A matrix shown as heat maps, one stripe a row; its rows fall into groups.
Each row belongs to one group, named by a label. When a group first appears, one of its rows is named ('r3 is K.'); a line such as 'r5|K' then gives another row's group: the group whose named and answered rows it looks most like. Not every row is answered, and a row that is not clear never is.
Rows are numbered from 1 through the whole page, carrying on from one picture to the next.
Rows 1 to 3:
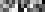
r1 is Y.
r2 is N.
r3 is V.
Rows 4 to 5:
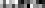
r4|V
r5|Y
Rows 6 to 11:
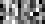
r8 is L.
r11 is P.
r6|L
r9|N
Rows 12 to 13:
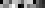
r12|P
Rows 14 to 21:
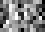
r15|V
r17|V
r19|L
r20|P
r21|V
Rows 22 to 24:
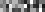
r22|N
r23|P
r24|Y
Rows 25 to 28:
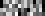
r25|P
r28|N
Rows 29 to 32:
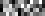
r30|P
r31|L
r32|N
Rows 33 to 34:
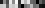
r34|V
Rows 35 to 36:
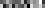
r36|Y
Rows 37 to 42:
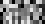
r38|V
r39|Y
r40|L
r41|L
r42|P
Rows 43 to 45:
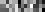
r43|V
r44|N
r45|P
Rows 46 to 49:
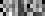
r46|L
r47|Y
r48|L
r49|N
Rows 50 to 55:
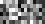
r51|L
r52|V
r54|V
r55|Y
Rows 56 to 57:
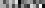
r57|Y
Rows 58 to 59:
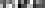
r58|N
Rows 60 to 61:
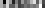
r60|Y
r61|Y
